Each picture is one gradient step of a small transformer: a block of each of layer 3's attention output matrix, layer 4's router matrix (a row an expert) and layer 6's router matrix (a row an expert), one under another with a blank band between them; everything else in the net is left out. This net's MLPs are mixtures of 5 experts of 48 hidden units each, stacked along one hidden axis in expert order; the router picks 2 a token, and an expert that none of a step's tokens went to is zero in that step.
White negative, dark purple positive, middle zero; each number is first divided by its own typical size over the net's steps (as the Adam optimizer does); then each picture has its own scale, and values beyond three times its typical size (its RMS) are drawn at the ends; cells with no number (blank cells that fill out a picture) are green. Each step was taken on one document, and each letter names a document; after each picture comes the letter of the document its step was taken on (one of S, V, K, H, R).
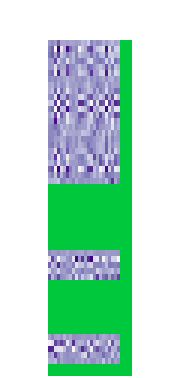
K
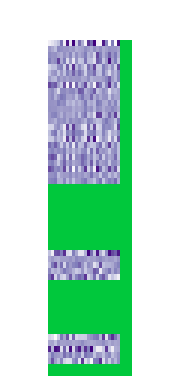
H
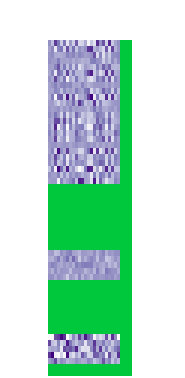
K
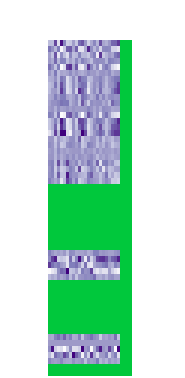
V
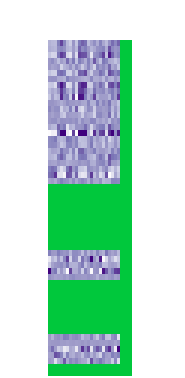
V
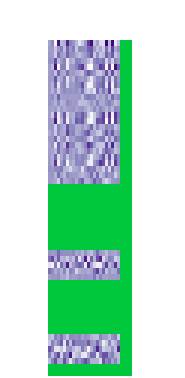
K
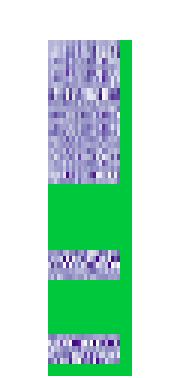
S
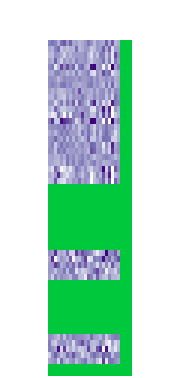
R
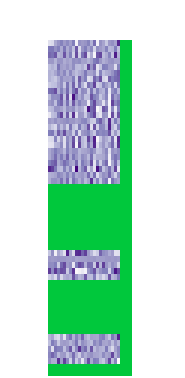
H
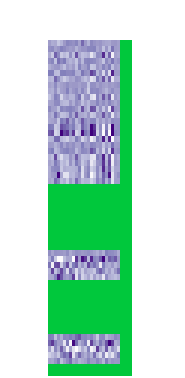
R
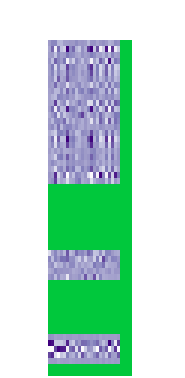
K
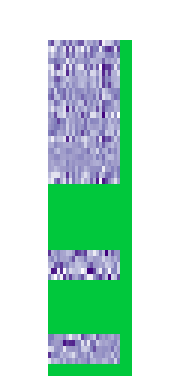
S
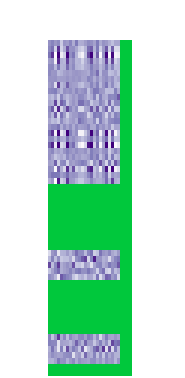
K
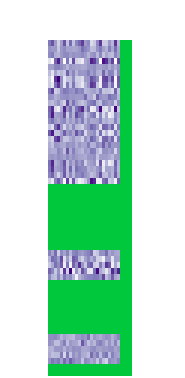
S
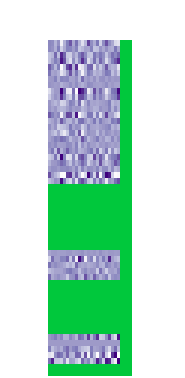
V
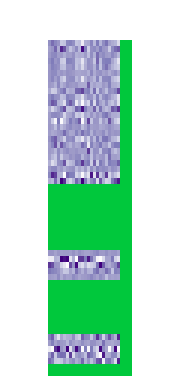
V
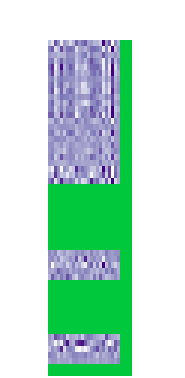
R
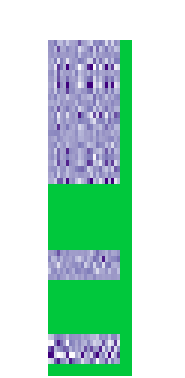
K
